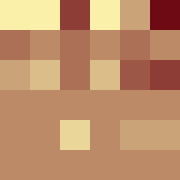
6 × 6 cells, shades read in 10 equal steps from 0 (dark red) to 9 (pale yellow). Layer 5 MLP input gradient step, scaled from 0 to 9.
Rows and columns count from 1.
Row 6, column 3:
5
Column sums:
34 36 28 36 29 23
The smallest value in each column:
4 5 2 5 3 0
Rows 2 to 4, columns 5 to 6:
4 5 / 3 2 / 5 5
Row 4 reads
5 5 5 5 5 5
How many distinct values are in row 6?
1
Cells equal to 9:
3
